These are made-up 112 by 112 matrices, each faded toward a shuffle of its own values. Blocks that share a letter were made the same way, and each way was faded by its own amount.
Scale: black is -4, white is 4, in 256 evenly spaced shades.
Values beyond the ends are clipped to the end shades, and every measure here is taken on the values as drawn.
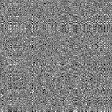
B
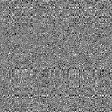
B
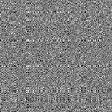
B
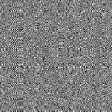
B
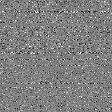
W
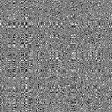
B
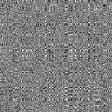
B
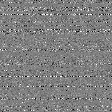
W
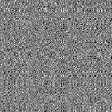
B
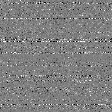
W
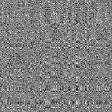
B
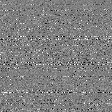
W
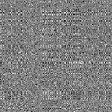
B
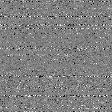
W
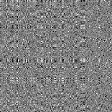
B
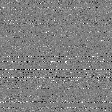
W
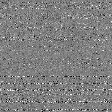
W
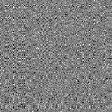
B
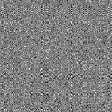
B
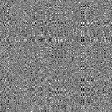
B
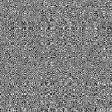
B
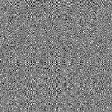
B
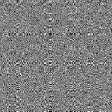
B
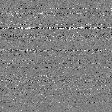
W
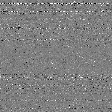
W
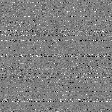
W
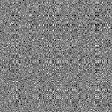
B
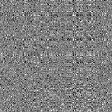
B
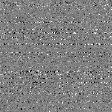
W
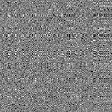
B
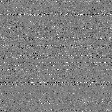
W
